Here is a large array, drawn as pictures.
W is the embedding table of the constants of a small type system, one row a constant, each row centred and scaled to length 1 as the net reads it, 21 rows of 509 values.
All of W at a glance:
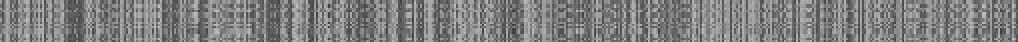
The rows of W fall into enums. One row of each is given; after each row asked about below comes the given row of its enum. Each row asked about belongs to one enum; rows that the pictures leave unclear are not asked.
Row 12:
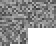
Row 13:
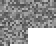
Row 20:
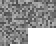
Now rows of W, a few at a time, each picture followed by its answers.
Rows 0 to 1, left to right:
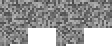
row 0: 20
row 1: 20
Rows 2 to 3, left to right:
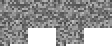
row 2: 13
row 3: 13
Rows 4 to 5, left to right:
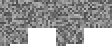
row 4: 20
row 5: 12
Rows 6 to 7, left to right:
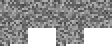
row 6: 13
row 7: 13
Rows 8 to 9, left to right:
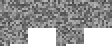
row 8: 13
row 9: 20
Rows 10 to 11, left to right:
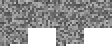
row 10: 20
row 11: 13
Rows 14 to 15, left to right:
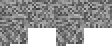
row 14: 12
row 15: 12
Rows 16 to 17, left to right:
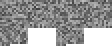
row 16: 12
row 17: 20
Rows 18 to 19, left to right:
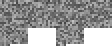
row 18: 20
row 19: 13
